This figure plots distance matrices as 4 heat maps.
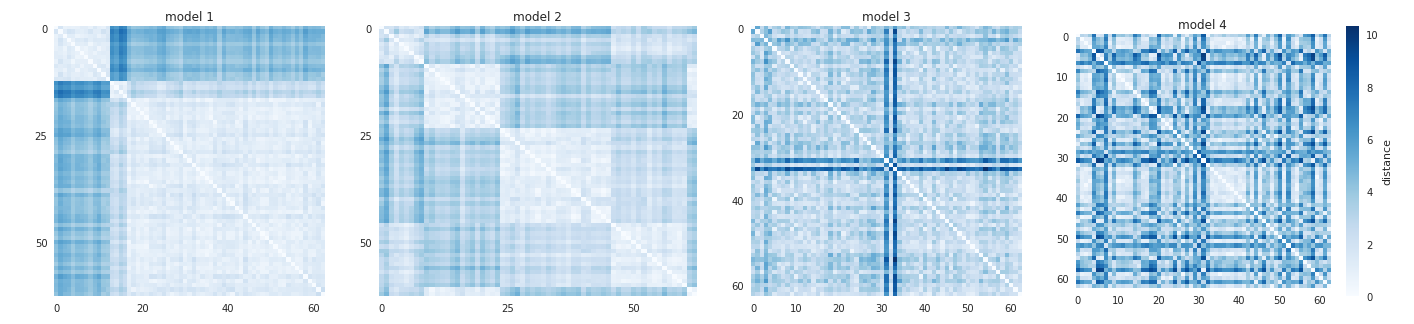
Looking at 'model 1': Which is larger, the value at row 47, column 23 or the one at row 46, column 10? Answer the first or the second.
the second
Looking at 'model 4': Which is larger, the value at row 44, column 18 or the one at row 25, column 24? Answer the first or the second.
the first
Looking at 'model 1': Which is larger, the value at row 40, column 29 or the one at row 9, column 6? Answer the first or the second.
the first
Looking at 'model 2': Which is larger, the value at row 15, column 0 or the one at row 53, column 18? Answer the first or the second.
the first
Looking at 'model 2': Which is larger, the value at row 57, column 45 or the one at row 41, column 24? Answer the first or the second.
the first
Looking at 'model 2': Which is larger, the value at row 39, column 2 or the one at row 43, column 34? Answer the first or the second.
the first
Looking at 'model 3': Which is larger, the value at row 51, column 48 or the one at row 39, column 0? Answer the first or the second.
the second
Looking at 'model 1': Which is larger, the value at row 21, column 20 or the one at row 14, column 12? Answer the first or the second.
the second
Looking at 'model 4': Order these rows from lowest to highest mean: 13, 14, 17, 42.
13, 17, 42, 14
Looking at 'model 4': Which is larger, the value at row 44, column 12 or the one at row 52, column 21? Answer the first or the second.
the second
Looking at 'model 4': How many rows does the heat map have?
63
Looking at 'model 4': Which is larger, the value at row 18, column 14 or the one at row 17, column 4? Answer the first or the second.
the first
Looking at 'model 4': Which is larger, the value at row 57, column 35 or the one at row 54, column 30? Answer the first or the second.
the first
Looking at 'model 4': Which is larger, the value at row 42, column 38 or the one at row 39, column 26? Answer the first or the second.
the first
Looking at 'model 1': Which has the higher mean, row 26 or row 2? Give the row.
2
